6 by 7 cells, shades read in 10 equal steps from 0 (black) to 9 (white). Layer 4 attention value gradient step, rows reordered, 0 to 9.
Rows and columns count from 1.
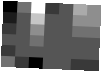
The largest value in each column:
4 4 9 3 3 6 5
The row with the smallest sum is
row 6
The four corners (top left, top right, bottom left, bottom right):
0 5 4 2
